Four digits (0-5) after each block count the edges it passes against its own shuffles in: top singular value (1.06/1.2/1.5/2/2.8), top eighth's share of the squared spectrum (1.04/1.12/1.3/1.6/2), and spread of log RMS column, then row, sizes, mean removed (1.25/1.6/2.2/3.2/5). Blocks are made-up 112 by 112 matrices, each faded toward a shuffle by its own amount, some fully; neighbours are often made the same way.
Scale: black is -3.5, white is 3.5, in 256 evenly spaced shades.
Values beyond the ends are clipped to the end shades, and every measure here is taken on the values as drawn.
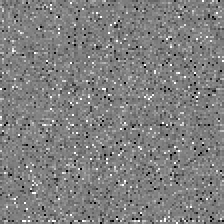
3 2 0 1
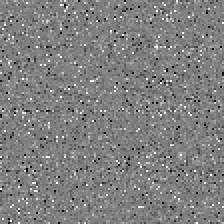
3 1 0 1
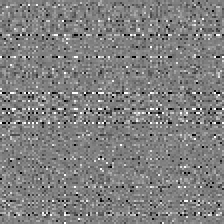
5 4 2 4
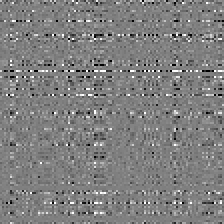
5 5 3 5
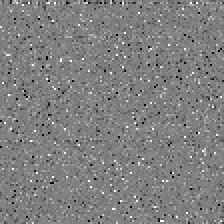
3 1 0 0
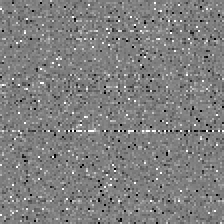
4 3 0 2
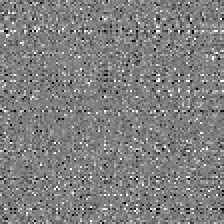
5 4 2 3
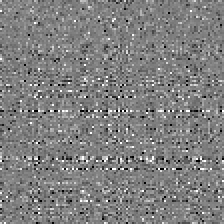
5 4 2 3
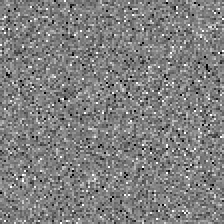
2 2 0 0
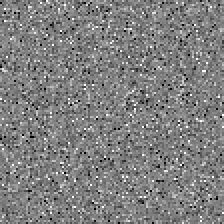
2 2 0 0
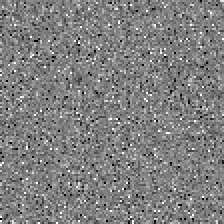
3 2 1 0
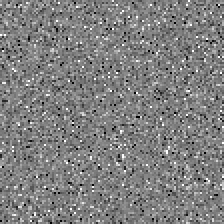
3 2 0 0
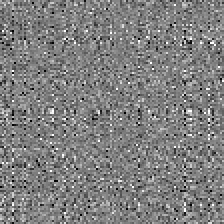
5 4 3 3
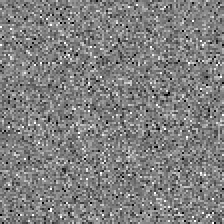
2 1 0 1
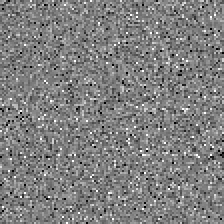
1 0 0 0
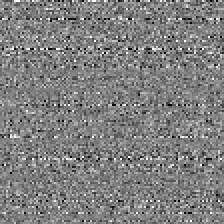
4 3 0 4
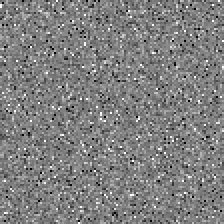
0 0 0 0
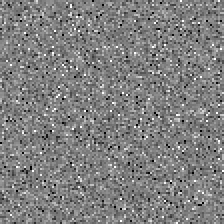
0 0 0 0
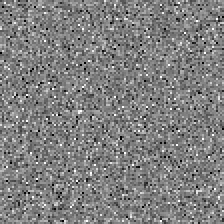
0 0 0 0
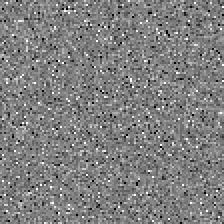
0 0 0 0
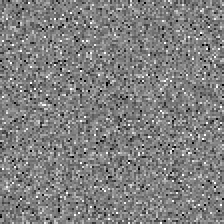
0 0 0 0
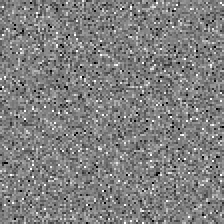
0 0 0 0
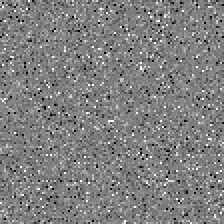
2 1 0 0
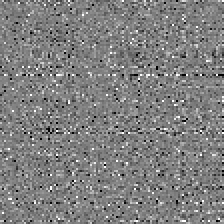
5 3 2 3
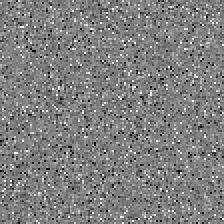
2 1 0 0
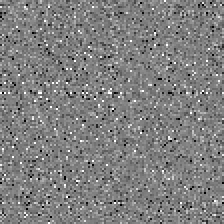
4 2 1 1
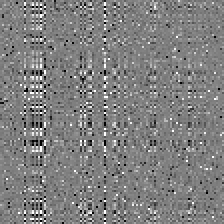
5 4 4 3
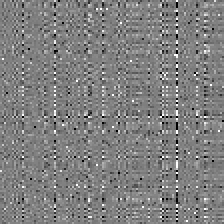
5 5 4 3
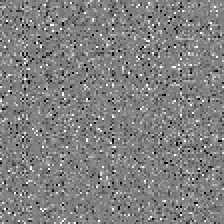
4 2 1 1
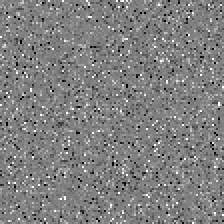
0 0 0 0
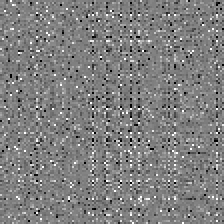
5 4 3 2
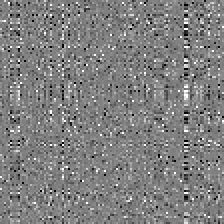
5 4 3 3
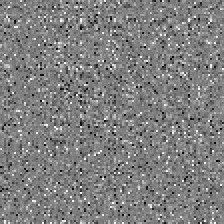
4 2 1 1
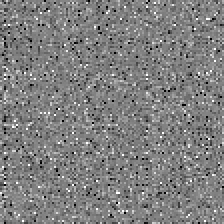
4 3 1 1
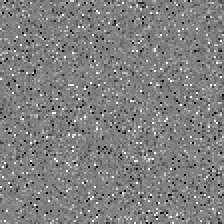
2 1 0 0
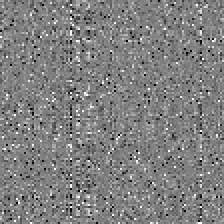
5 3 2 1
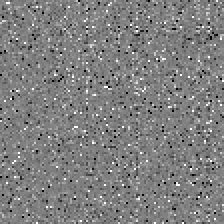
3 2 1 0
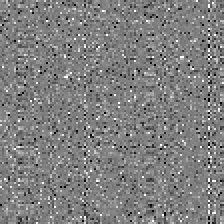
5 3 2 2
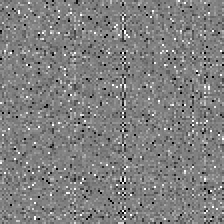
4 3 2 1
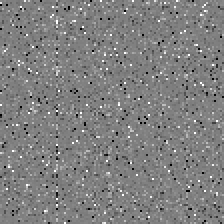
3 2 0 0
